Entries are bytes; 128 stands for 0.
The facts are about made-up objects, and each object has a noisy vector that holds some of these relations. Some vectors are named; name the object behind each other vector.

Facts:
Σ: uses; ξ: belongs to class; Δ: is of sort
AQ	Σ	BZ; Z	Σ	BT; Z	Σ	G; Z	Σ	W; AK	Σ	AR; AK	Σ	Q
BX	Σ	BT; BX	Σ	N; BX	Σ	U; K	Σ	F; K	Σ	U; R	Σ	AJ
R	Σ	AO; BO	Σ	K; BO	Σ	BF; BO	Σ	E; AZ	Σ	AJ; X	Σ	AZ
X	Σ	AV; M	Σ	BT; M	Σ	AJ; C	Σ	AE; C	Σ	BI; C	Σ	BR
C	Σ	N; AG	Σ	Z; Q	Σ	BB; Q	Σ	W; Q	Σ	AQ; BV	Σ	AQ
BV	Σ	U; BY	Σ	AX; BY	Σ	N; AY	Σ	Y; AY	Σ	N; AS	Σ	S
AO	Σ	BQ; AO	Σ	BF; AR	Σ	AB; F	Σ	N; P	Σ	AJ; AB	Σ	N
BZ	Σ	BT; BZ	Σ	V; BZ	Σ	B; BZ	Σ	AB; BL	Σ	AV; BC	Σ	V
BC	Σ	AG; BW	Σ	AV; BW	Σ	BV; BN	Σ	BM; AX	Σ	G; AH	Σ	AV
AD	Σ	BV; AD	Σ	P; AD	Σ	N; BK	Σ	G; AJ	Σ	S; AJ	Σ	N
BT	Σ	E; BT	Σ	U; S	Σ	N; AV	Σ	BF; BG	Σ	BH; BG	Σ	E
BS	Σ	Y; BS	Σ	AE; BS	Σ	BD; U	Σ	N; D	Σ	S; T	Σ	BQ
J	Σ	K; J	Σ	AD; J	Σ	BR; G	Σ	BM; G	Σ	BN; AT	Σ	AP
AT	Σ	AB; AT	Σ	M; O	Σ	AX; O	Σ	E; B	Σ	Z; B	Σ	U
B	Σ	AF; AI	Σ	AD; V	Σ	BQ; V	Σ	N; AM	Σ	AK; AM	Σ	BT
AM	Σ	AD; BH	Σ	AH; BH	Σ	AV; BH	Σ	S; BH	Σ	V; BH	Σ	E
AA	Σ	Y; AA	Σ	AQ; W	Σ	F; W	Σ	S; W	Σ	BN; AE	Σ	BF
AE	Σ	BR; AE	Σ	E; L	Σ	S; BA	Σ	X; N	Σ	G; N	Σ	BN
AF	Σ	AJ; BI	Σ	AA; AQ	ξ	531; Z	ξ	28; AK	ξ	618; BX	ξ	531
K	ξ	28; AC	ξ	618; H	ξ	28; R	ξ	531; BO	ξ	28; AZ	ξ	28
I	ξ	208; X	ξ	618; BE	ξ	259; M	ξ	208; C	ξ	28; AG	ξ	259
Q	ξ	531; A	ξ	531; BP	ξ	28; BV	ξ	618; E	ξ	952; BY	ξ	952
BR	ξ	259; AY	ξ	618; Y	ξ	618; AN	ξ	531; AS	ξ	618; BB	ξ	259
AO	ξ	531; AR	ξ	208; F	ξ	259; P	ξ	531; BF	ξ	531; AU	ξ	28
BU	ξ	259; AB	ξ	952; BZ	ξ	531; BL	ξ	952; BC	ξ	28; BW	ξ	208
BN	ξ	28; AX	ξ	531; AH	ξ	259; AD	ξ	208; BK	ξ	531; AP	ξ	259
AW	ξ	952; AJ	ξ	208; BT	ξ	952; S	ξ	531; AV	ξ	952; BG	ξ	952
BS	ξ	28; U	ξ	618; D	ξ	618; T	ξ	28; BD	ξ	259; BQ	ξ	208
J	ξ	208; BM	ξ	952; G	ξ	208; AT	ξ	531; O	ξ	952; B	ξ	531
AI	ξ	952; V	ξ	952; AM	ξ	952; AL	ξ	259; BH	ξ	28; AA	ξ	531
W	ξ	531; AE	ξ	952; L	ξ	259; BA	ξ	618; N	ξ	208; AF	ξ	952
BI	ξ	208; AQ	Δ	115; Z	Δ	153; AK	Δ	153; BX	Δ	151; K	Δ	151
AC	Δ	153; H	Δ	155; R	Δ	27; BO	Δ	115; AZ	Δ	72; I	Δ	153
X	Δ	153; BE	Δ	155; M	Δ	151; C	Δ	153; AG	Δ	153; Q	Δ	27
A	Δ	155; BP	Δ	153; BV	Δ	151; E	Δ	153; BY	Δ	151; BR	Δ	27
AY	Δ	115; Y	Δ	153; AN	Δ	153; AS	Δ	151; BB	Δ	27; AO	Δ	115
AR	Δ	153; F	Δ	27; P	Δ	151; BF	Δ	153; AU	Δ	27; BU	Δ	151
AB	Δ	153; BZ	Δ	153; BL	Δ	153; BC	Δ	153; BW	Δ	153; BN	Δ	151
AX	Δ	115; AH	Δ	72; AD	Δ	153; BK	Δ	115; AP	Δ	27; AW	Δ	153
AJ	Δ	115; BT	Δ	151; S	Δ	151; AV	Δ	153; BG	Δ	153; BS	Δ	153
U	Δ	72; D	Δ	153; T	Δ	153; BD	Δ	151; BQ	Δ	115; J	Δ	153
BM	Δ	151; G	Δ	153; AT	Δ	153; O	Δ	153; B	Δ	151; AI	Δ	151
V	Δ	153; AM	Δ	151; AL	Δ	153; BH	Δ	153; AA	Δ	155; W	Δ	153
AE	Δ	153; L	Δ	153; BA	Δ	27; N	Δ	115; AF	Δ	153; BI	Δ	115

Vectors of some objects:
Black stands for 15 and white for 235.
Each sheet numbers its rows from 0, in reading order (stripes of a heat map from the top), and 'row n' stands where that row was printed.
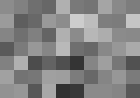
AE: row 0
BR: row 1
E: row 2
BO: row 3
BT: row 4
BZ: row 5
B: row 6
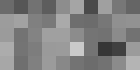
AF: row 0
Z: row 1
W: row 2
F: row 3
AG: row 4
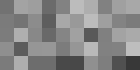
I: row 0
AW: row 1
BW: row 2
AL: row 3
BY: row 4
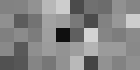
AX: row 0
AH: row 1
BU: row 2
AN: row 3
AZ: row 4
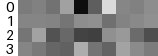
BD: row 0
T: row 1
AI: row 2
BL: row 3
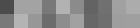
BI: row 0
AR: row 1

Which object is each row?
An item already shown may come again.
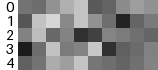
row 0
AQ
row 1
N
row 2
K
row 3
AJ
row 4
AY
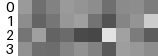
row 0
AT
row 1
AH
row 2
BM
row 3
X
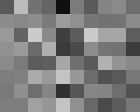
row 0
M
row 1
C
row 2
A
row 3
BX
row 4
AV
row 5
U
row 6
AS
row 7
U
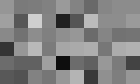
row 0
AK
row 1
BE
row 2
D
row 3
BQ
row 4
P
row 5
AZ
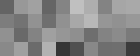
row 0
I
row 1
BP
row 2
AT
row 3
BX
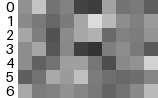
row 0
BN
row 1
AU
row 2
BA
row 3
BV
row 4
AH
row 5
AY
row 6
AG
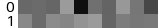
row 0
P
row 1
D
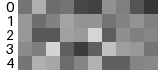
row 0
BY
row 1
AT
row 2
R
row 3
H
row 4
AD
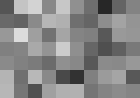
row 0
N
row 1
AO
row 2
G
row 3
U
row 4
BH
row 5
AA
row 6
Q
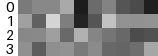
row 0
S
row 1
BE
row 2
AB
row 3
L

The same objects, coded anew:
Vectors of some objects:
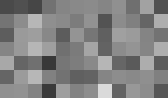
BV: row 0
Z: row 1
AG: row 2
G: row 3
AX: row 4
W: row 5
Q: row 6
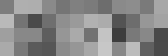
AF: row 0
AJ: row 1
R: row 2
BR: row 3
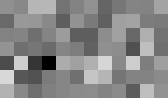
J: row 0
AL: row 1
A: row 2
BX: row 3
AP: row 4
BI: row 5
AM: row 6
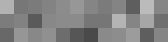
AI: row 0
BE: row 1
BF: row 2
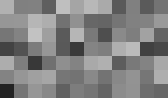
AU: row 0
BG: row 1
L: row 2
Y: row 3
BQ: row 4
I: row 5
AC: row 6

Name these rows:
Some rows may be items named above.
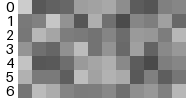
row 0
BO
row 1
L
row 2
AB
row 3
H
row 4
BO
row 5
AU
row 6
AB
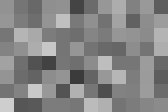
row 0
AA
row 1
H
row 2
AB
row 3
BW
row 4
AQ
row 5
AA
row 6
L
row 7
BI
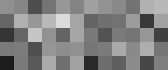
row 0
M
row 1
AZ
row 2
D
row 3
BE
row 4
X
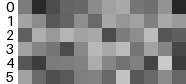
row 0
AY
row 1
BM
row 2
AH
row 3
F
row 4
AS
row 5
AO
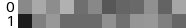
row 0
AV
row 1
AK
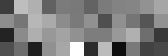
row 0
AT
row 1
C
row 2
U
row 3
BA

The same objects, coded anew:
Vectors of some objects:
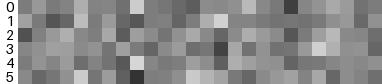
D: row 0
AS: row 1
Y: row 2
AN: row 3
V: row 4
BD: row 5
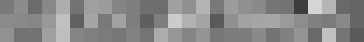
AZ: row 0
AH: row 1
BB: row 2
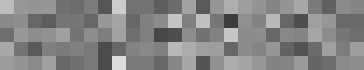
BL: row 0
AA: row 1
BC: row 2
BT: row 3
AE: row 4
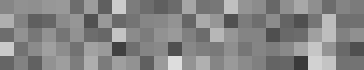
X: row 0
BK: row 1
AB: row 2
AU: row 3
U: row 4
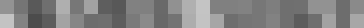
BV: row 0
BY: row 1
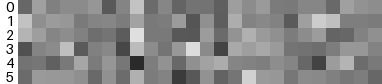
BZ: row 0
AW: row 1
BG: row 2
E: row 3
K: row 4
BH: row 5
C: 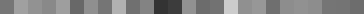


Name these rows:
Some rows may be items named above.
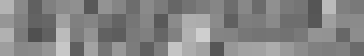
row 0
Q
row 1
M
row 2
AS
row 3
AH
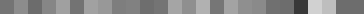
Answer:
AZ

